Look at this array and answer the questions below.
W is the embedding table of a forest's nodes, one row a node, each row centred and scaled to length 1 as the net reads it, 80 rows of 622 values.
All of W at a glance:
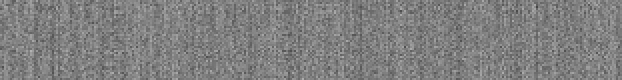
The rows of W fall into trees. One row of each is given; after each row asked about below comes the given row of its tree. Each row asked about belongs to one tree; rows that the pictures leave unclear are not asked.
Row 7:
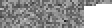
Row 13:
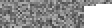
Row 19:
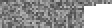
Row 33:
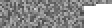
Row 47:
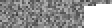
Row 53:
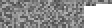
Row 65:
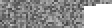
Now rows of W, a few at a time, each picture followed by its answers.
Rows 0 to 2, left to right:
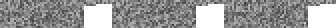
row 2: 33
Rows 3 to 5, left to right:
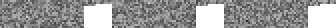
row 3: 53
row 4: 13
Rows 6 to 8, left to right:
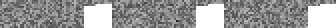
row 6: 53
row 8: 7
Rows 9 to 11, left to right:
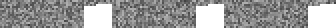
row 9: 7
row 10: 13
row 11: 13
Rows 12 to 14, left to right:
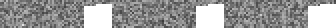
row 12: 13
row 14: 7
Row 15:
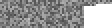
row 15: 33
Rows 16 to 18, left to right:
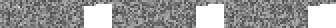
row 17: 13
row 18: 33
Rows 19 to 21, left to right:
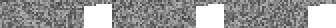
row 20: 7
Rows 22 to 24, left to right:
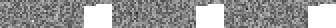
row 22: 65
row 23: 33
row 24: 33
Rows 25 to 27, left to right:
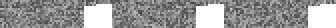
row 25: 7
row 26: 19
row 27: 13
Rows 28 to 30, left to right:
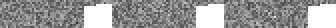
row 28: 19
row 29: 65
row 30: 19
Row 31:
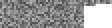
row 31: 53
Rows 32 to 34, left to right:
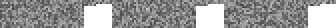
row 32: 7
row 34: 13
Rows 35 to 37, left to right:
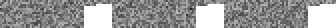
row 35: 13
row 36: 53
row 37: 33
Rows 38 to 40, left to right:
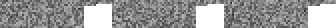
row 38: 47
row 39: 53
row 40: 65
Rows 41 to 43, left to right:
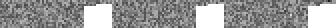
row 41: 7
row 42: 33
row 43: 47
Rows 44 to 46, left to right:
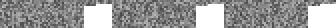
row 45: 33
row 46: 47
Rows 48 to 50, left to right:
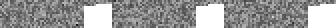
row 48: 33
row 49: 7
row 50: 13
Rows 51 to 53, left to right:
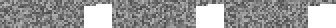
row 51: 13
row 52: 53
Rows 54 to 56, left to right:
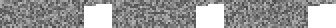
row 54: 13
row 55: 13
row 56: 33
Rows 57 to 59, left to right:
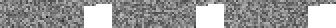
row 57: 33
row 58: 13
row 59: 19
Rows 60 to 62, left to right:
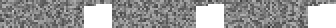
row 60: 53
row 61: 7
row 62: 53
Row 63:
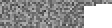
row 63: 19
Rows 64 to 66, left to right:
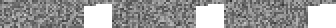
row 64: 53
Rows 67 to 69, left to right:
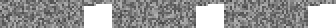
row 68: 33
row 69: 33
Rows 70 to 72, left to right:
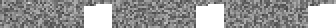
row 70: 53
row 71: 13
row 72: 53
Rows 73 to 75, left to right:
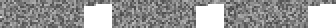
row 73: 53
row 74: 33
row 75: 53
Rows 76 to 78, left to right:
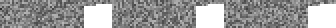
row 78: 53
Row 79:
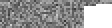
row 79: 65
